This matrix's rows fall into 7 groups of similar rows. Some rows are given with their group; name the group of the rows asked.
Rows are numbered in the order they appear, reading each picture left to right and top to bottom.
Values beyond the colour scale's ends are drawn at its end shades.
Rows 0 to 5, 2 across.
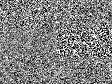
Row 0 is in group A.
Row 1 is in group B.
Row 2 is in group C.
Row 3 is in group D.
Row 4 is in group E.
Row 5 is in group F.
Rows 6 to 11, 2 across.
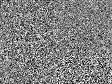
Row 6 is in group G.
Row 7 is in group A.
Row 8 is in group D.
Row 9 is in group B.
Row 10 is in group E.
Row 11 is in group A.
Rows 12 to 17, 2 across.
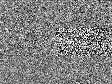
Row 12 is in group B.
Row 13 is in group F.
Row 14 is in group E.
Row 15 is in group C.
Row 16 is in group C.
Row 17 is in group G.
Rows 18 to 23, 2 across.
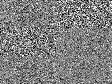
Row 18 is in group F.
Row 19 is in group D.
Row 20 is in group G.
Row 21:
C
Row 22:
F
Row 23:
F
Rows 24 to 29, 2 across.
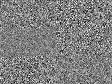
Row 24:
G
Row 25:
B
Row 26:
B
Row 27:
C
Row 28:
B
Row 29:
G
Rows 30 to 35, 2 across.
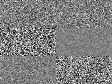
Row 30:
F
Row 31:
G
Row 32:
G
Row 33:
E
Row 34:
B
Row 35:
C
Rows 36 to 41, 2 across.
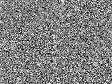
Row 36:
B
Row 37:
E
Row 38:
F
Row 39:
B
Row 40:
D
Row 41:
D
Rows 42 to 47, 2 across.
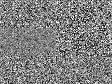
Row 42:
B
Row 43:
B
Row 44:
B
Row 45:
F
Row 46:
D
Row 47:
G
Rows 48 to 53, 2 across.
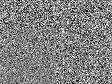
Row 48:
F
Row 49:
B
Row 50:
A
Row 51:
E
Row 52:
A
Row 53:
A
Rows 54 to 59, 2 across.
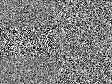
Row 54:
F
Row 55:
G
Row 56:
G
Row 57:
E
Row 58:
G
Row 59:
G
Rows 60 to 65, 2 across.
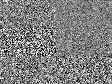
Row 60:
E
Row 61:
D
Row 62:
D
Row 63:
F
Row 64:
B
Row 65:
G
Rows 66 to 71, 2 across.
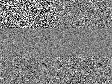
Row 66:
A
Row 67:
A
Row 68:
A
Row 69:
A
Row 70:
B
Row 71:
B
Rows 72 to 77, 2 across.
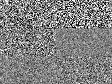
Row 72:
E
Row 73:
A
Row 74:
D
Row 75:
D
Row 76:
E
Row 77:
G
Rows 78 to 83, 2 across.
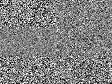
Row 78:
C
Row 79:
A
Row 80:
A
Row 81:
B
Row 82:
A
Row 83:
F
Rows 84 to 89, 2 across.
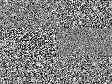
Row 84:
E
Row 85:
D
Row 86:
F
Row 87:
A
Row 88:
D
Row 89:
D
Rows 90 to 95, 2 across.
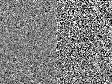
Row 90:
A
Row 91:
D
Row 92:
E
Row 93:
B
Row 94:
G
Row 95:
D
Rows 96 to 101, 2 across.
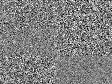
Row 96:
F
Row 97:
D
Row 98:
A
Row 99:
D
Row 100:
E
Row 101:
B
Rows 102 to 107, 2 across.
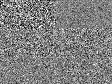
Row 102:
G
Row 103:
B
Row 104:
D
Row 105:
E
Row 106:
A
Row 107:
D
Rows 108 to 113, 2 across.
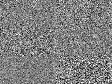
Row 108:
A
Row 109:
C
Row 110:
G
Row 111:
D
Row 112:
F
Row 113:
F
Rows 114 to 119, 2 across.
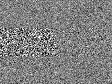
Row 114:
A
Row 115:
B
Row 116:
A
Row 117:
A
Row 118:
A
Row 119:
F
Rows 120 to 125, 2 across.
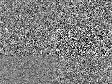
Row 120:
B
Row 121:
G
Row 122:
E
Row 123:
B
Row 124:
F
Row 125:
E
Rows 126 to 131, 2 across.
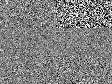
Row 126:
E
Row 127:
G
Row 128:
B
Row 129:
C
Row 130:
D
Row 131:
A
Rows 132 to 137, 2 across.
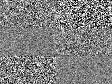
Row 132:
E
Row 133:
F
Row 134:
F
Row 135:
E
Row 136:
D
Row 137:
B
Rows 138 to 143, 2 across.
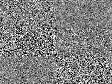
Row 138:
A
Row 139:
E
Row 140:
F
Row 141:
G
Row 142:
F
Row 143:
A
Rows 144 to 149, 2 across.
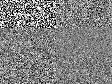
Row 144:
D
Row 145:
C
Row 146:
G
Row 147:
A
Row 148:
F
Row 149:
G
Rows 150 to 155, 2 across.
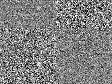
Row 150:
D
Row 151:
B
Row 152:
E
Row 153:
F
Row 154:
D
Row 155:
A
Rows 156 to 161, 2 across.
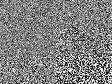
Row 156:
C
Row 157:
A
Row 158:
D
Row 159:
F
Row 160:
A
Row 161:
A
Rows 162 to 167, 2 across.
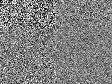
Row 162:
C
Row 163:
E
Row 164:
C
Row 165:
B
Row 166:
A
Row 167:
G
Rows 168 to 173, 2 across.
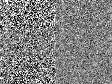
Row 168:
E
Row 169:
E
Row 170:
E
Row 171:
E
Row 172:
B
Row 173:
D
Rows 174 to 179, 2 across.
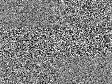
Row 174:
F
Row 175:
E
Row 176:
F
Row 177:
G
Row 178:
D
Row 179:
A
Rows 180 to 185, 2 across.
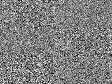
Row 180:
F
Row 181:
C
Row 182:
G
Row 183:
F
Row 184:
D
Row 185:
F
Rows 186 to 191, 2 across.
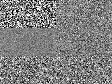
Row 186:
D
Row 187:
C
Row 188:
F
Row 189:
F
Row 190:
B
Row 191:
B
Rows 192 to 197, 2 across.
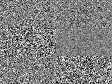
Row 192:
A
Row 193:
B
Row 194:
D
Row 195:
B
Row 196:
A
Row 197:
E
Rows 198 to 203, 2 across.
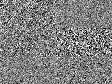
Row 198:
C
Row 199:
C
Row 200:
B
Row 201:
G
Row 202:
A
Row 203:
B
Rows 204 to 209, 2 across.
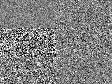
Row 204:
G
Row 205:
F
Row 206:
F
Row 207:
D
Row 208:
D
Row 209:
B
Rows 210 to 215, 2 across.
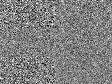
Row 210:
F
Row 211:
E
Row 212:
A
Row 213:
E
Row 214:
B
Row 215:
D
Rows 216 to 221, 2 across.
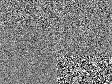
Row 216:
D
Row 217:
A
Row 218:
F
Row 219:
C
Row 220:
C
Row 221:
D
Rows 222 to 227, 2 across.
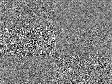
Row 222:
B
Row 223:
B
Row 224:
E
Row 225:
E
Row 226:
F
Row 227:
A
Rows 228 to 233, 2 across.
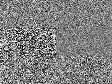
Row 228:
A
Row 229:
A
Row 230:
F
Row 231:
G
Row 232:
C
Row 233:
E
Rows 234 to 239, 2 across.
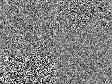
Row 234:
E
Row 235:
B
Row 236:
D
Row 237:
E
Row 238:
E
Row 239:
B
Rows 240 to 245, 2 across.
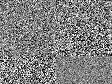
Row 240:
A
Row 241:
G
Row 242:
F
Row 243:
F
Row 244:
C
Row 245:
A
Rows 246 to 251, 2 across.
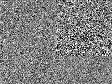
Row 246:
B
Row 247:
G
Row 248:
A
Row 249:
B
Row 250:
C
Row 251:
C
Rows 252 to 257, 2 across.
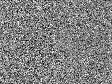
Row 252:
D
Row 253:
G
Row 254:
F
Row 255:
F
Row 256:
E
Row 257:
C
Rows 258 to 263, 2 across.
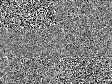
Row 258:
G
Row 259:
D
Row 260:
E
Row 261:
E
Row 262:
E
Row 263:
F
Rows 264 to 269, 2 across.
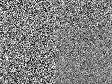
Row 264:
A
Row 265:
E
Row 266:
C
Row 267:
B
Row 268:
E
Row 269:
E
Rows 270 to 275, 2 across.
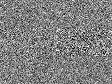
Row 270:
B
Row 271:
A
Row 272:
A
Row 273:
B
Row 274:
C
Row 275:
G
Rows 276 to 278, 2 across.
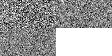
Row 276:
F
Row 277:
E
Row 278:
C
